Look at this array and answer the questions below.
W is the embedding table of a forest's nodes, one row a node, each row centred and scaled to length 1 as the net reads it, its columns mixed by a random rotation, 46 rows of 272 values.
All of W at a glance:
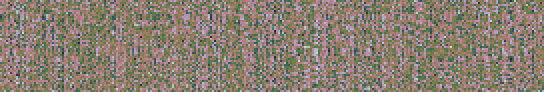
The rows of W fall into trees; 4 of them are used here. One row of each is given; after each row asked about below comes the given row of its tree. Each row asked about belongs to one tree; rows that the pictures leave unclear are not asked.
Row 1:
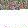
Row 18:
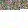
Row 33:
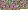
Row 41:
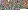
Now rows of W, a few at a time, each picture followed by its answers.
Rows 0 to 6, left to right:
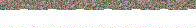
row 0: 41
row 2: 33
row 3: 41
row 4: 1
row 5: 41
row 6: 41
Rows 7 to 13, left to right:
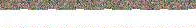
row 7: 18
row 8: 18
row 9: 18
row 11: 1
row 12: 33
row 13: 18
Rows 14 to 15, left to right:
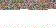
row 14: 18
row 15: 41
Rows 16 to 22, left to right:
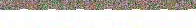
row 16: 41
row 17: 33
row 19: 33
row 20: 1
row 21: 33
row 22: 1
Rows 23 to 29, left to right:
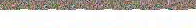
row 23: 18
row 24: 33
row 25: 33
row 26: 33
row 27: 33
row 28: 41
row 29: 41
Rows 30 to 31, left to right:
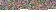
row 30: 41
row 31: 18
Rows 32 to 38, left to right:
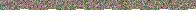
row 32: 41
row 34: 41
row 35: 18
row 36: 33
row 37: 1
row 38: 18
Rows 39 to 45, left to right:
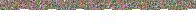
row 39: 41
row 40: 33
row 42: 18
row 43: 18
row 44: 33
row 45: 1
